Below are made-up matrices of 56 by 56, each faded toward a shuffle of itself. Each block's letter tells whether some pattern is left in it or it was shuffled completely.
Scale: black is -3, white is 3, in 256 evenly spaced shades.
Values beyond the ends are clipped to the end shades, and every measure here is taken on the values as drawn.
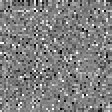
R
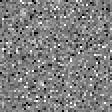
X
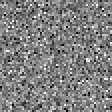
X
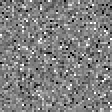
X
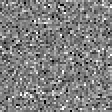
X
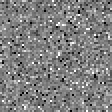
X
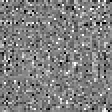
R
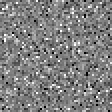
X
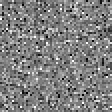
X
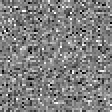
R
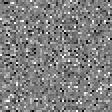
R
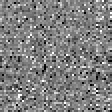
R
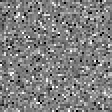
X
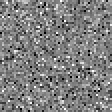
X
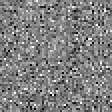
R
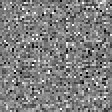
R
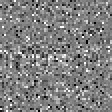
R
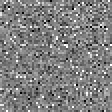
R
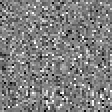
R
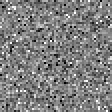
X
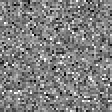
X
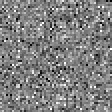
R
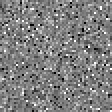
X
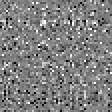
R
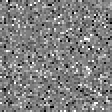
X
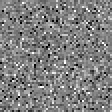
X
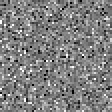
X
